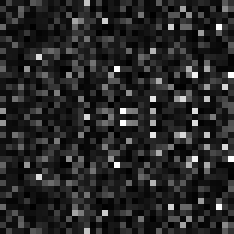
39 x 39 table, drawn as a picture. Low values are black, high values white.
No single row or column stands out from its neighbours. No overall slope runs across the table. The texture is fine-grained noise. The top and bottom halves mirror each other. There are no regular stripes. Most values sit low, with a long tail of high ones.
